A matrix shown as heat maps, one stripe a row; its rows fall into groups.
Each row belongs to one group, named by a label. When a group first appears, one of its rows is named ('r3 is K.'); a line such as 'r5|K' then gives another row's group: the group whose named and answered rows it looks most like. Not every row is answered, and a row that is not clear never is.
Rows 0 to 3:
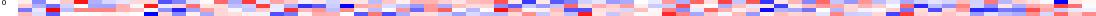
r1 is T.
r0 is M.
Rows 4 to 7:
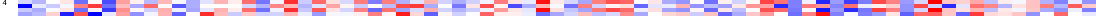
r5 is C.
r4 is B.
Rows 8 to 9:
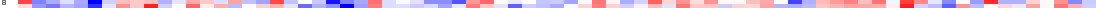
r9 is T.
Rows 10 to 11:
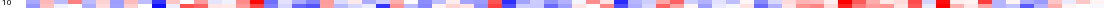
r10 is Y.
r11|Y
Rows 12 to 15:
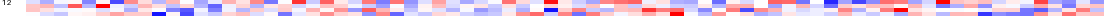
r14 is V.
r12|B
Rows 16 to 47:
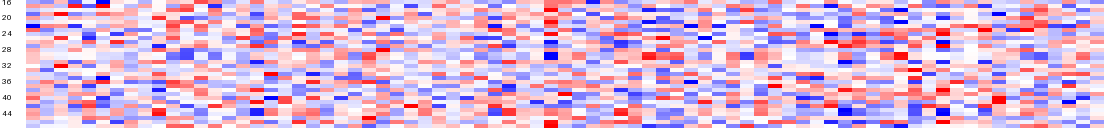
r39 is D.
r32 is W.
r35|T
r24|B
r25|W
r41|M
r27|Y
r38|Y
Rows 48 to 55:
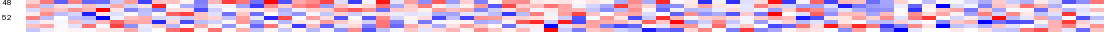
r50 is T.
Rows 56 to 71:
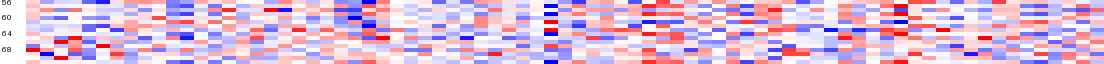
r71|V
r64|V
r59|V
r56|T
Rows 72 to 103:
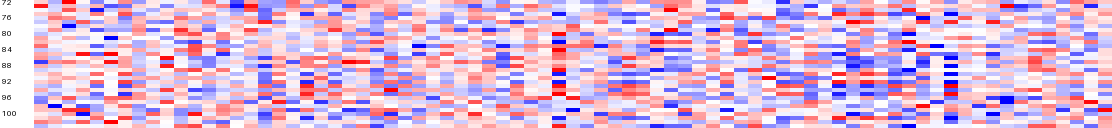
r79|W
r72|W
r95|B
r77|Y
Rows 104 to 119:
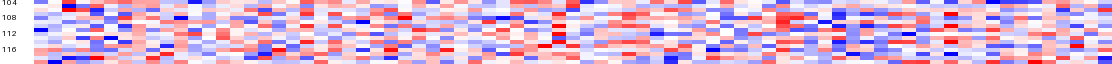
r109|T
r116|W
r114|B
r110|B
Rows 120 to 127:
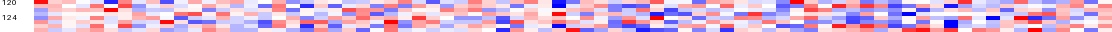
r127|D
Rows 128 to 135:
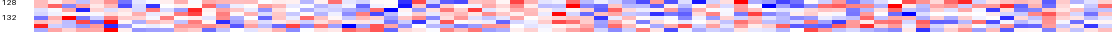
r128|D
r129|D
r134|T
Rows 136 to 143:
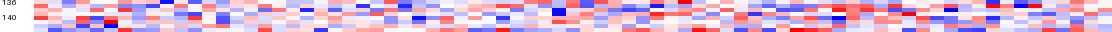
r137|D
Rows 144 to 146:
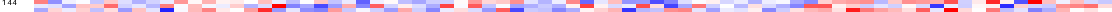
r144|D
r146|Y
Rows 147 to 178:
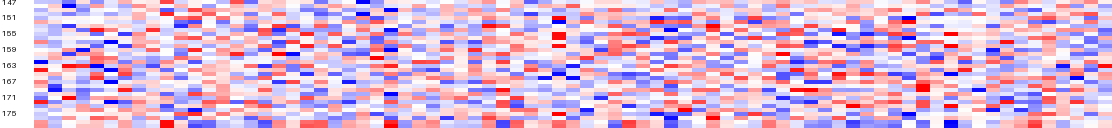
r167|T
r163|W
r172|T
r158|B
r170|Y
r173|Y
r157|T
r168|D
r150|T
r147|T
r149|Y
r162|C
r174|M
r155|B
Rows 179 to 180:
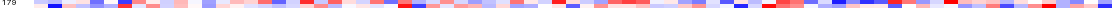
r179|B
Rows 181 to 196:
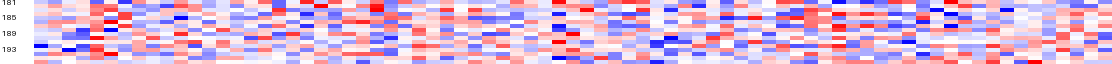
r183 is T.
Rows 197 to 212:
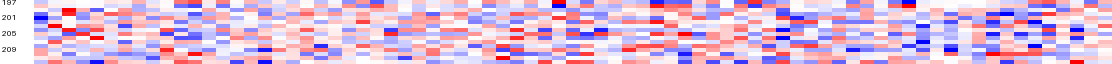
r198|V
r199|W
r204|M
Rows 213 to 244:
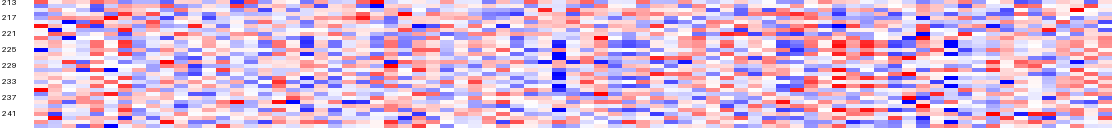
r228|M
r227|V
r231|V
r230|C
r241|D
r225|C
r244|C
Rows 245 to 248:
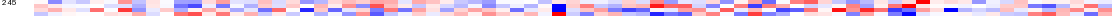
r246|V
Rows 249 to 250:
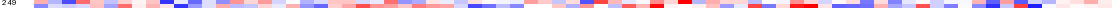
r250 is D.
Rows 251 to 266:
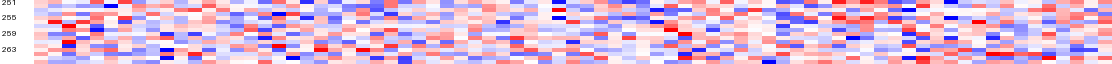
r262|W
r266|D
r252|T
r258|W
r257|W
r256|D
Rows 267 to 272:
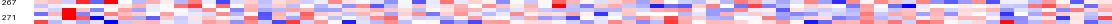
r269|W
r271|W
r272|T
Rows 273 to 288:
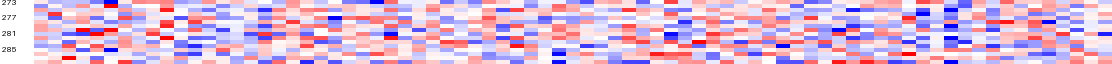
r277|W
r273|T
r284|M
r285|C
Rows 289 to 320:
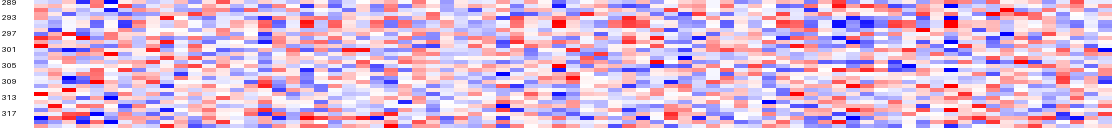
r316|Y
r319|C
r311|W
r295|B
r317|W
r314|D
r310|Y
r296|D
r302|C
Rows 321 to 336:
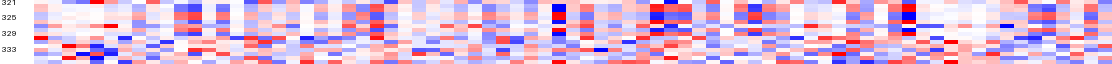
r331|Y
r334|C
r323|V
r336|B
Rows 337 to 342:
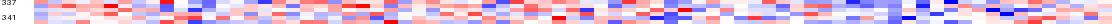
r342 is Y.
